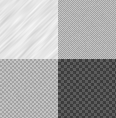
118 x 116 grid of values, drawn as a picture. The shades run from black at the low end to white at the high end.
It is made of 2 by 2 panels. Panel 1,1: very high, slanting up to the right, faint in contrast. Panel 1,2: high, checkered. Panel 2,1: high, checkered. Panel 2,2: low, checkered.
